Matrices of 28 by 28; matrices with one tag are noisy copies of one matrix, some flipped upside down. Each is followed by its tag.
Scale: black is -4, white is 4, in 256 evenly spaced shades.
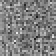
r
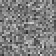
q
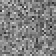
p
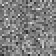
q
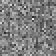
p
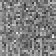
r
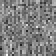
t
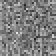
r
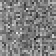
r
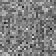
p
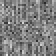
t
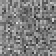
r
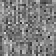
t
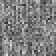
t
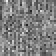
t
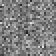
q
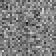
q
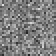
q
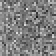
r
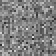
p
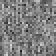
t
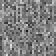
t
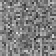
r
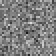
q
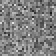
p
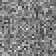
p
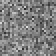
p
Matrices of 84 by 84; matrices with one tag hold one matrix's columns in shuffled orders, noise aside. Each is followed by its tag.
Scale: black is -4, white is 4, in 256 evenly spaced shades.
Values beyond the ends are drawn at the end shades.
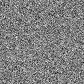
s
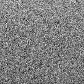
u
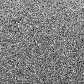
u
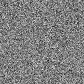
s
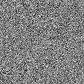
s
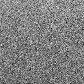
u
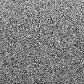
u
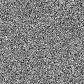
s
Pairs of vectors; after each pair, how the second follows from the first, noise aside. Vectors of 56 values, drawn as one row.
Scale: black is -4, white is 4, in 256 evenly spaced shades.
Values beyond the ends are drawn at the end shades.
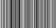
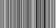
reversed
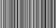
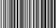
scaled up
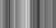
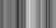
reversed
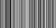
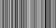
reversed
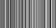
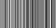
negated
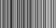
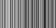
reversed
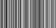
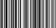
scaled up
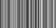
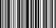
scaled up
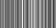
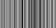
negated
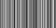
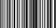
scaled up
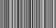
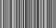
reversed
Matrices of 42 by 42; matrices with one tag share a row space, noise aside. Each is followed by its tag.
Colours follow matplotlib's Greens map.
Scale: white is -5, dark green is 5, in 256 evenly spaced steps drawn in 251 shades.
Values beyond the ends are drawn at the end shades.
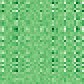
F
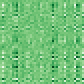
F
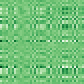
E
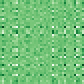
F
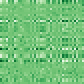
E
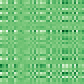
E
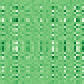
F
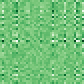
F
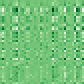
F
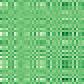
E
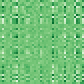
F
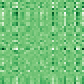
F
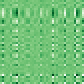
F
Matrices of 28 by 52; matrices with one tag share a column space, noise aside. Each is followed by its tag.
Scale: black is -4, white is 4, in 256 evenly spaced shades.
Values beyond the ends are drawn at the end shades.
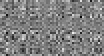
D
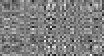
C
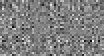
C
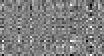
C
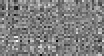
C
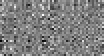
C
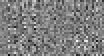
C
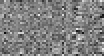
D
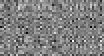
C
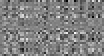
D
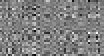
D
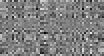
D
